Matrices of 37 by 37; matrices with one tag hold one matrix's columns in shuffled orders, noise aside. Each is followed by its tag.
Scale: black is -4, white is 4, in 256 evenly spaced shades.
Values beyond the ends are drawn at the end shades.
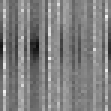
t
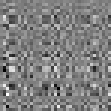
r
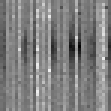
t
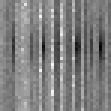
t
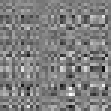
r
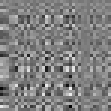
r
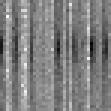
t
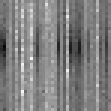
t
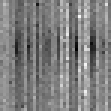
t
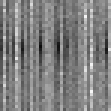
t
